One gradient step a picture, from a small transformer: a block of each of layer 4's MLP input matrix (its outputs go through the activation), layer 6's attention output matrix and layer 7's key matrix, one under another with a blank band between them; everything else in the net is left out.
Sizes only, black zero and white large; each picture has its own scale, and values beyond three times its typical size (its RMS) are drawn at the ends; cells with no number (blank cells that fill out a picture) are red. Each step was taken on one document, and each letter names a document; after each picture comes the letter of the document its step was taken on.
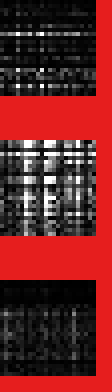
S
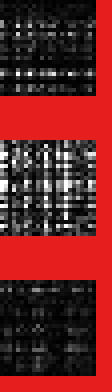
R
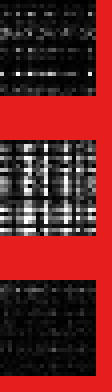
R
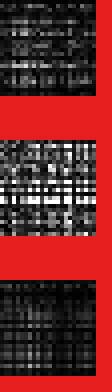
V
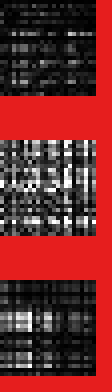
V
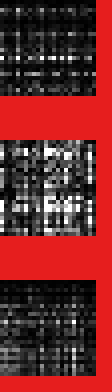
S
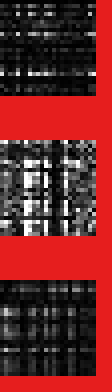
R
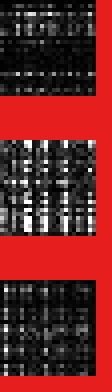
R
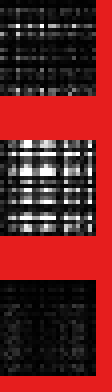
S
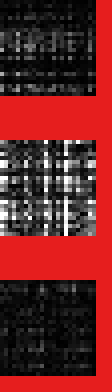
R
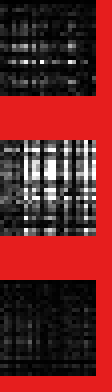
V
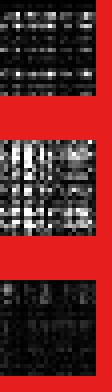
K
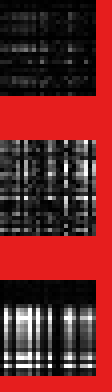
V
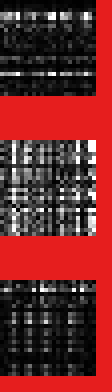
K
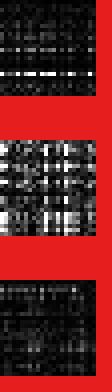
R
